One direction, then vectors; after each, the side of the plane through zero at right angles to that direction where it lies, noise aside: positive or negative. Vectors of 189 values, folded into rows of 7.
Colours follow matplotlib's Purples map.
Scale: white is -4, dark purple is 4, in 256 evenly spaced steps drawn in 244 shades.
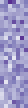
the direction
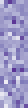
positive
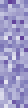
positive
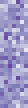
negative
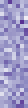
positive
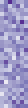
positive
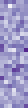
positive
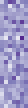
positive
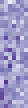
negative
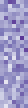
positive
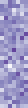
positive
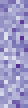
positive
